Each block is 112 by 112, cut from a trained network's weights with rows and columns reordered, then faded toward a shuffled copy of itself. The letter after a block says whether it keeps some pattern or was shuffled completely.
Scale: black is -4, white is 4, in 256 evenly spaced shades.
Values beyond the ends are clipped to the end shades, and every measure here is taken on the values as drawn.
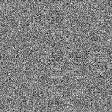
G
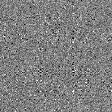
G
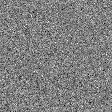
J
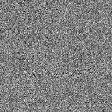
G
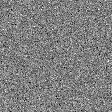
J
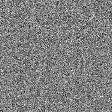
G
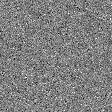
J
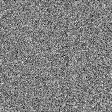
G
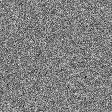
J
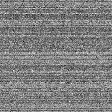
G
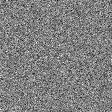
J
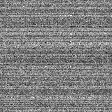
G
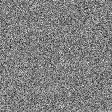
J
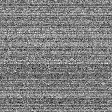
G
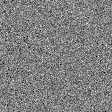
J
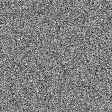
J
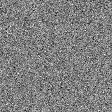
J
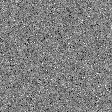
J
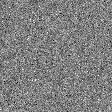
J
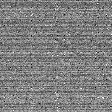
G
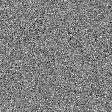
J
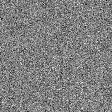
G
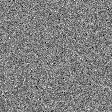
J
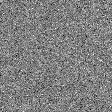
J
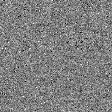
G
